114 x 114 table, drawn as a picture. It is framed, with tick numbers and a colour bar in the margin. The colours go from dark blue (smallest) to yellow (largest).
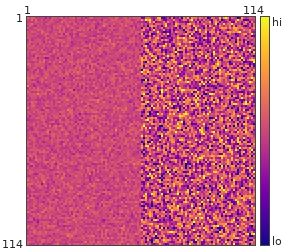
Overall the values sit about 50% of the way up the scale. A vertical seam about 50% of the way across splits the table, and the left part is calmer. There are no regular stripes. The halves do not mirror each other. The texture is fine-grained noise.
